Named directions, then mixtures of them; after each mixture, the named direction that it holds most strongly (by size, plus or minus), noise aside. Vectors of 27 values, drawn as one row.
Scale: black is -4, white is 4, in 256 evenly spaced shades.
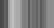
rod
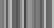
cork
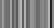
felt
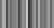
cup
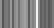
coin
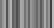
cork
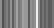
coin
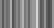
coin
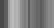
rod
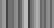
cup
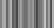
cork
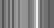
coin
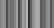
cup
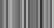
cork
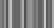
cork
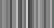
cup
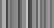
cup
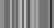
felt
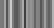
cork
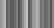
cup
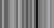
coin
